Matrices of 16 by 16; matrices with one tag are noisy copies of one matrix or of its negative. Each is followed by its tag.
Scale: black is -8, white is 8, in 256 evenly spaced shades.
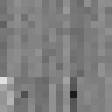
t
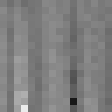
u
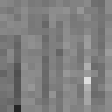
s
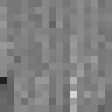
t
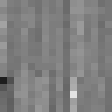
t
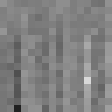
s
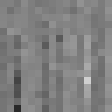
s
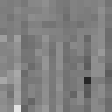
s
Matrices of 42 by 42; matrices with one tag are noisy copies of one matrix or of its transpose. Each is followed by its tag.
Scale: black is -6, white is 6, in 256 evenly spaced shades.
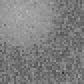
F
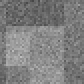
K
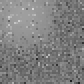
F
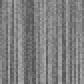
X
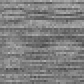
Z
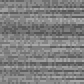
X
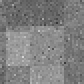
K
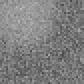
F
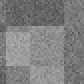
K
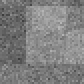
K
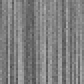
X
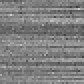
X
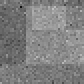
K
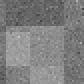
K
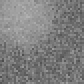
F
